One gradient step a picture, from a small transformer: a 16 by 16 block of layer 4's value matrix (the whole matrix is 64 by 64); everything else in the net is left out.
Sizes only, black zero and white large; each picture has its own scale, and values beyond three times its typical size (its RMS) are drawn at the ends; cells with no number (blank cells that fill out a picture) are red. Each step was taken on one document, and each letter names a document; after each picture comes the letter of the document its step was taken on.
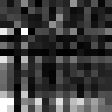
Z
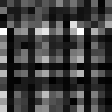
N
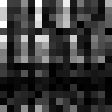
N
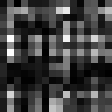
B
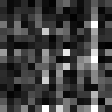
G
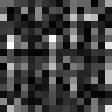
B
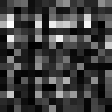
B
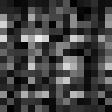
N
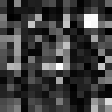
G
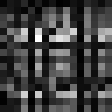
B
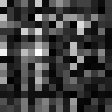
N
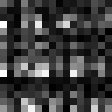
N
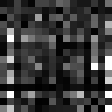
B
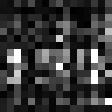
G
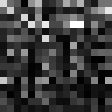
N
